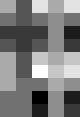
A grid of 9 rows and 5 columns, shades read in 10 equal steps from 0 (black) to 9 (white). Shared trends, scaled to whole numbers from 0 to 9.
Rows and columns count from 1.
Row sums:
31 20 12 15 29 33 25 14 16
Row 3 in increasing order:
1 2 2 2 5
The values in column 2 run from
2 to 4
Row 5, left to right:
6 3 7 6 7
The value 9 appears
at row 6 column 3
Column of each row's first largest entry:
3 4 4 4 3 3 1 4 4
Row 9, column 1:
4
